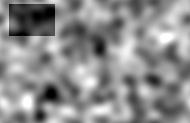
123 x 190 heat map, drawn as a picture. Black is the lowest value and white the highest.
Ninth with the lowest average: top left. Odd patch: lower, in the top left. Mirror symmetry: none.
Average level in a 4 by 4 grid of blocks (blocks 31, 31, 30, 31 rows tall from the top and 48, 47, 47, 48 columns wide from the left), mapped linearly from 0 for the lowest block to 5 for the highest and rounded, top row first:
0 3 3 5 / 4 3 4 5 / 4 5 4 3 / 4 4 4 3
